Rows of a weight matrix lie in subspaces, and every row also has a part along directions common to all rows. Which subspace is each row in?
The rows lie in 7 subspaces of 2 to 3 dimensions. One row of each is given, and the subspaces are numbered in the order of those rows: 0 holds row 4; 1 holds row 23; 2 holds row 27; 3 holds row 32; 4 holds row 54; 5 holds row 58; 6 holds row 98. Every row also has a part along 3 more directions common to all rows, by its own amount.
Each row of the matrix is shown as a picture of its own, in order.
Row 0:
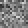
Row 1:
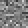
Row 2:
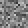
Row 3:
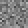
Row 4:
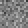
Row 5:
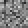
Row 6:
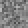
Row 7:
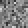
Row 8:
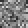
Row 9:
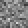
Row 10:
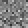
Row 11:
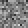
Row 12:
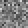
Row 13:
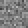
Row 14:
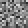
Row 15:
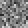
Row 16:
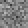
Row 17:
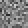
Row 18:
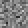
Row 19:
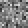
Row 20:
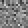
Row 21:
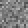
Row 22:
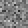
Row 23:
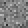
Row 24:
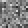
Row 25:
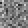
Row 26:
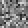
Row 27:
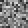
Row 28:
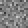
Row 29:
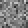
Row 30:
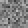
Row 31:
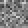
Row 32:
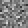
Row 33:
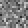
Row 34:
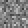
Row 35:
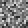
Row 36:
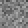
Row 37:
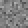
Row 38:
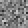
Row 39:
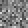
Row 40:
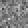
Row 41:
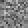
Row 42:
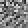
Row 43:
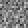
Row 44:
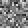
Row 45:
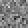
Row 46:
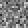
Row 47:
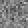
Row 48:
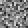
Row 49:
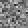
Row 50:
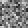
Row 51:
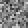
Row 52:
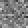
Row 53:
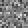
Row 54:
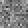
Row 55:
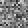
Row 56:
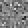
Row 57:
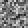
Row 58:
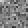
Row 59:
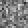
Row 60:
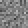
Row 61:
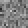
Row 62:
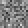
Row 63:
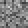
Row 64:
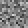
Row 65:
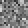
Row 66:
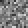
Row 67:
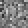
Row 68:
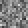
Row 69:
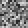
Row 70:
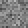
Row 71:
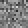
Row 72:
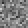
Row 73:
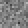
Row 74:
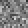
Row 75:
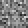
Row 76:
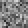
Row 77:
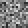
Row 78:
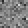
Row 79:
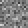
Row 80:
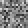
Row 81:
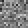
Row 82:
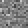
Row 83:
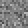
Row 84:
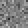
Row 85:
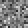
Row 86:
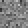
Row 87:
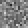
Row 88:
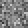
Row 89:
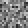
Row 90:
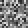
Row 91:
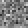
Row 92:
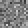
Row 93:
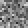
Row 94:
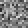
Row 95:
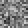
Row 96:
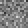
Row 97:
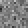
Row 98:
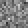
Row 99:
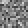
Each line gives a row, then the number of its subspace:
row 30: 2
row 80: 4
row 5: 0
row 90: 2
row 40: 6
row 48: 0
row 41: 0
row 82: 1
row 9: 3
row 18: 3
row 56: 2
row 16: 0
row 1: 2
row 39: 3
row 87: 0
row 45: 5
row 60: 1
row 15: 1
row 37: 0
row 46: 4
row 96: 0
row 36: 0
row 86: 1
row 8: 4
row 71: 2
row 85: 6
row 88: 2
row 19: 3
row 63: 0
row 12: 3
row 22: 3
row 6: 2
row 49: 3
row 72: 6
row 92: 1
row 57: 5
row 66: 5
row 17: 1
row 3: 3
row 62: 4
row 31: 0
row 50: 6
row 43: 4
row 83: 2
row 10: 3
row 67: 6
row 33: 4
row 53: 2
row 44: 0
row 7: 5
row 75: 2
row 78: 6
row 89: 4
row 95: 6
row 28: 0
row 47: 6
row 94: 6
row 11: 5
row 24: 6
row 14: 3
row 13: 2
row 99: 4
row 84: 6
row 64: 3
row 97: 5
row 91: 1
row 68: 3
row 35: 1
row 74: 5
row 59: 6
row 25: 6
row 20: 3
